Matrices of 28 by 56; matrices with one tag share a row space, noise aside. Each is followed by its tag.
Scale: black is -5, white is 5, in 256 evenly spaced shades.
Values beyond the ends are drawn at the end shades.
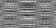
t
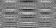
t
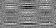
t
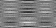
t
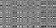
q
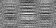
t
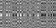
q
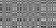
q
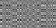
q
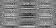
t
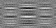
t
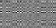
q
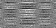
t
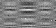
t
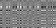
q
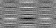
t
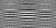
t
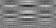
t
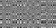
q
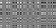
q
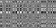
q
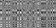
q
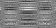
t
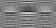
t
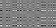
q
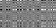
q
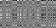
q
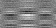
t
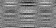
t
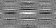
t
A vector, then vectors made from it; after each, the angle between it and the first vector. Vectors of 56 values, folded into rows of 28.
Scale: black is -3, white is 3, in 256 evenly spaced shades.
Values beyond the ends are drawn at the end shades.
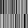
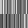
nearly opposite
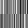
nearly opposite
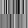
orthogonal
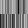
partly opposed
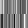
nearly opposite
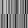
orthogonal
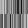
partly opposed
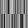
partly opposed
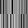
partly aligned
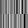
partly aligned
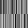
nearly parallel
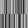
partly opposed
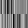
orthogonal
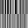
orthogonal
